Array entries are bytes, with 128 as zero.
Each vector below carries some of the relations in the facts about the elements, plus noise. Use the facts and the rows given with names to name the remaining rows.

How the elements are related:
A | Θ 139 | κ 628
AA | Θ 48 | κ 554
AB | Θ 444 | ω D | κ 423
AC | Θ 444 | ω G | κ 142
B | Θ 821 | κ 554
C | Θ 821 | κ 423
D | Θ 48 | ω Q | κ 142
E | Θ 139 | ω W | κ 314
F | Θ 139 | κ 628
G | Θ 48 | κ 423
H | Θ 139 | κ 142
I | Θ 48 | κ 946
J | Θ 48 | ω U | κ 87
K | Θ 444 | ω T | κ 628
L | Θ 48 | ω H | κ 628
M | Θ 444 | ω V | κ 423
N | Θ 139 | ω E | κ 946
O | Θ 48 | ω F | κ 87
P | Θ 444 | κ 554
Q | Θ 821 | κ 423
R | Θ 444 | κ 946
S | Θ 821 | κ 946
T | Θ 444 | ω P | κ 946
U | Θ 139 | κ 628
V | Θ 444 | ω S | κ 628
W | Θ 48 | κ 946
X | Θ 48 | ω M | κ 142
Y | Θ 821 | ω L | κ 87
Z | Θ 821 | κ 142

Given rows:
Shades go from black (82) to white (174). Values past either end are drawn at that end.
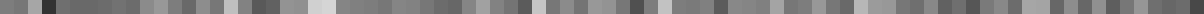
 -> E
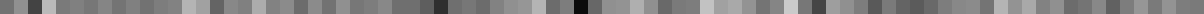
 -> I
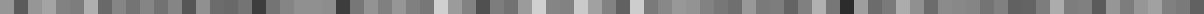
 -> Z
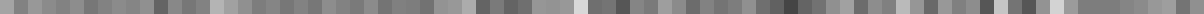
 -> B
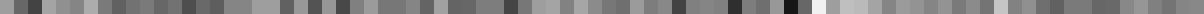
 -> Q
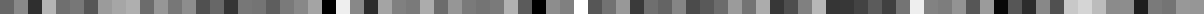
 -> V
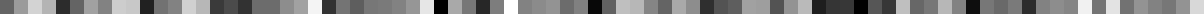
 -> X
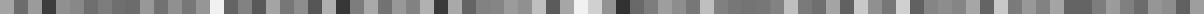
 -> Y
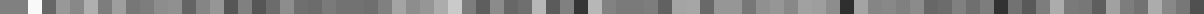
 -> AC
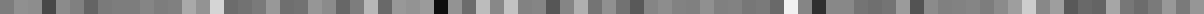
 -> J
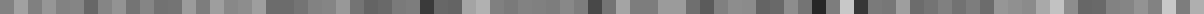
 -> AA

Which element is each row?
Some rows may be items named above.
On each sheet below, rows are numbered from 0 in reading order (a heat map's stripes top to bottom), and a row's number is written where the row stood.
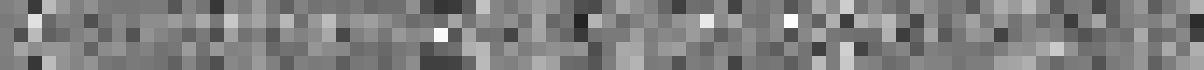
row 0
G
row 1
N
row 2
H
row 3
AA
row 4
G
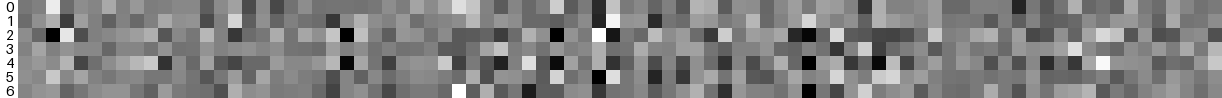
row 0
AC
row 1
K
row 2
S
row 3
AA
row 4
M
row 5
AB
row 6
P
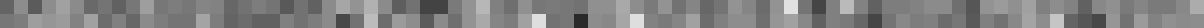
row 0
L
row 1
D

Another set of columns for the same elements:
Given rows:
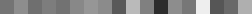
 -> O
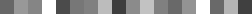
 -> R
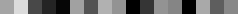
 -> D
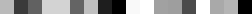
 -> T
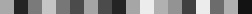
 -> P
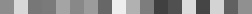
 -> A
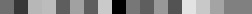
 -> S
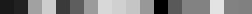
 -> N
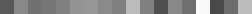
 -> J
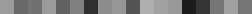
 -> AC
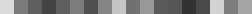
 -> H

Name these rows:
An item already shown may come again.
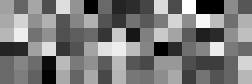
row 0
M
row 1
Y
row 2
AB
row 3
N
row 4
G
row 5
G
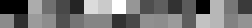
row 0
E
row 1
B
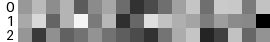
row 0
Y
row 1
K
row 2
Z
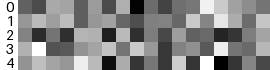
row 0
S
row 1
Y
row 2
X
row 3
L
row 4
V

